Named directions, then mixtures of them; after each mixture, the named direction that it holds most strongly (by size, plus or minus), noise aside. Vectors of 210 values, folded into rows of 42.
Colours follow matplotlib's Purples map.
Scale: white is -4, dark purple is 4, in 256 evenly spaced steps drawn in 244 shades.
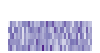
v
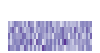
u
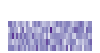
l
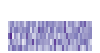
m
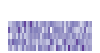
l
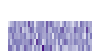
u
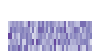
m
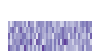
u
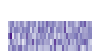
m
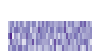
m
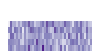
v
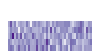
l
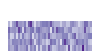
l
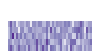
l
